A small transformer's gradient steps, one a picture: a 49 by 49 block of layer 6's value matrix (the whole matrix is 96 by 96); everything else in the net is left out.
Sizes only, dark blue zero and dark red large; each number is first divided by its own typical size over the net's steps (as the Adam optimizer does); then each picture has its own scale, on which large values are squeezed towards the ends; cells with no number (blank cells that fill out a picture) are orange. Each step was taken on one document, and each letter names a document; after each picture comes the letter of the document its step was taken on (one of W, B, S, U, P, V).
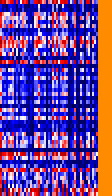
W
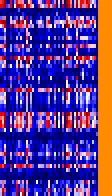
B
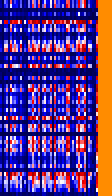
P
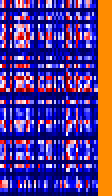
B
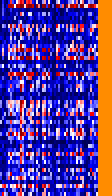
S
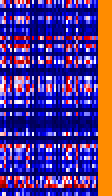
B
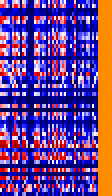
W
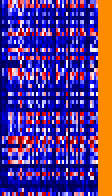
S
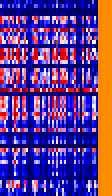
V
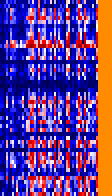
P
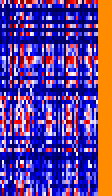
B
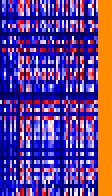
S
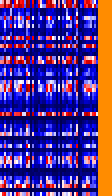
B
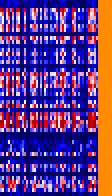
V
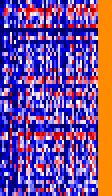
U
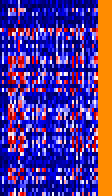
S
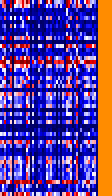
B
